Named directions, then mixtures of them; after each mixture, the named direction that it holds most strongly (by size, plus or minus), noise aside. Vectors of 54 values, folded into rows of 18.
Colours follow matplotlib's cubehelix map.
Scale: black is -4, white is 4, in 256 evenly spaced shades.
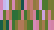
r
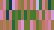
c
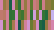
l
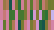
l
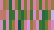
l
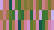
l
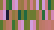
c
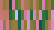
l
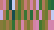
c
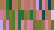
c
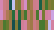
l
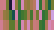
l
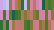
r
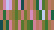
r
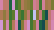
l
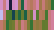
r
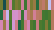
c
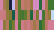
l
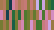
c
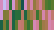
r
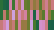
r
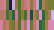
l
